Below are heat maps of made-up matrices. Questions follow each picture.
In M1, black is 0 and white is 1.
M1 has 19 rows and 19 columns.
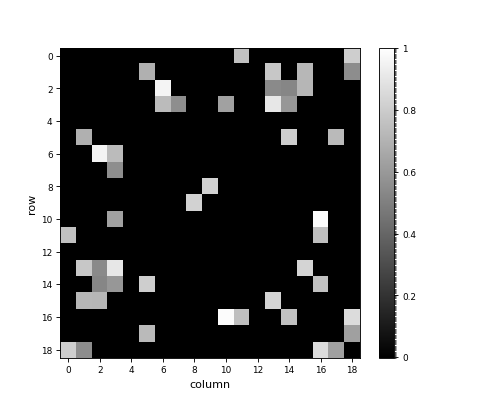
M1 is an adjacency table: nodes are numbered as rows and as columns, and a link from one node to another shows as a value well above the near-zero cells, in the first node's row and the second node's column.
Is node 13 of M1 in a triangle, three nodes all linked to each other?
yes
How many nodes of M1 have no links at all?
2
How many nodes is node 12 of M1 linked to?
0
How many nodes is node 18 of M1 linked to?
4
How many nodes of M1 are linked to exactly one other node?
3
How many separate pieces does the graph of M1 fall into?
4
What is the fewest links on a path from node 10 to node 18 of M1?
2
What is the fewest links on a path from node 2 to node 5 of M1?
2
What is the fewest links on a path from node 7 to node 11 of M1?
4
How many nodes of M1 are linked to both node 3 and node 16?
2
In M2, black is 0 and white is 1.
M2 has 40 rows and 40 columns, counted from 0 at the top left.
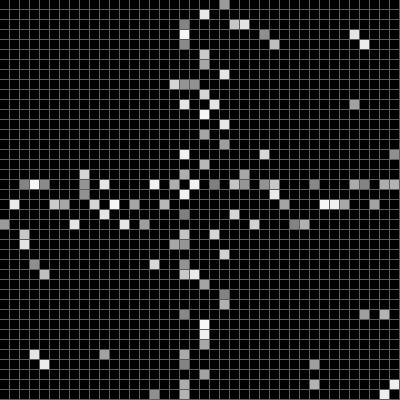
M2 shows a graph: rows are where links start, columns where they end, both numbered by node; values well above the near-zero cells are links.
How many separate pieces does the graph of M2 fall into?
3
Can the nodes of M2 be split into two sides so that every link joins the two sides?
no
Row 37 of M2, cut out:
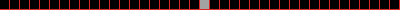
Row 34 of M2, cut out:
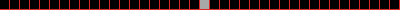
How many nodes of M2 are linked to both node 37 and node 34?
1
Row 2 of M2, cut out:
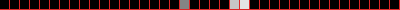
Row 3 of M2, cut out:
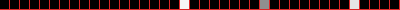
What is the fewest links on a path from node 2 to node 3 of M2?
2
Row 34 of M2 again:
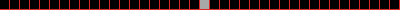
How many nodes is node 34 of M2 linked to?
1
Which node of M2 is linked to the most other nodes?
node 18
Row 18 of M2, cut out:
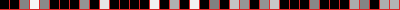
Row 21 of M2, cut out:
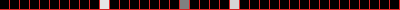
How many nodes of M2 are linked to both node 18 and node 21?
2
